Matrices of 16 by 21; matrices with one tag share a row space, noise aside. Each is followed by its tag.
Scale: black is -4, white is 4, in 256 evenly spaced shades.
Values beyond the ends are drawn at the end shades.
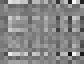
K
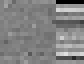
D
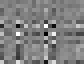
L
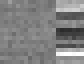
D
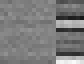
D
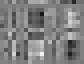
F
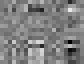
F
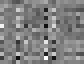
L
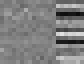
D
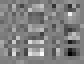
F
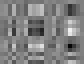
F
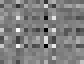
L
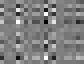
L
